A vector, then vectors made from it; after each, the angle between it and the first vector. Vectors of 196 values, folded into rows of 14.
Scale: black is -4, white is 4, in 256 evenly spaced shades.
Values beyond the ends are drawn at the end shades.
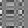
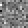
partly opposed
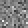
orthogonal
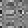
nearly opposite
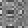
nearly parallel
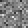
partly opposed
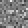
partly opposed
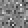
orthogonal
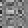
nearly opposite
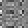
nearly parallel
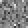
orthogonal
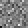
partly opposed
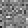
partly opposed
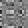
nearly opposite
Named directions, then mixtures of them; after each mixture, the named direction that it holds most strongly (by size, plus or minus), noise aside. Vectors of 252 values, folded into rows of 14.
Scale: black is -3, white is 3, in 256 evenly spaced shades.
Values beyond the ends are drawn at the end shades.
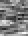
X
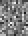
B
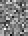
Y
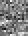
X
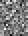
Y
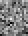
B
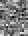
Y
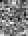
X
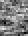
X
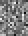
B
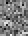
Y
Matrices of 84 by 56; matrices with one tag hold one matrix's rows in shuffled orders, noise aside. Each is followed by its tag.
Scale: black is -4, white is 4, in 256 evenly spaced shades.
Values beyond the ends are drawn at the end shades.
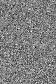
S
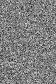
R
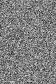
R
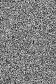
S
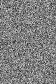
S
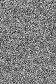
S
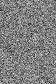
R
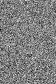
R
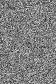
R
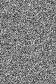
S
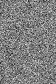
R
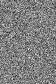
S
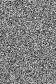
R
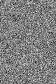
S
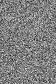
R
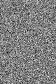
S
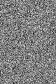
S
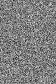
S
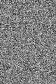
S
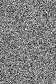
R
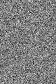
S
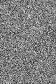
S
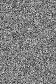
S
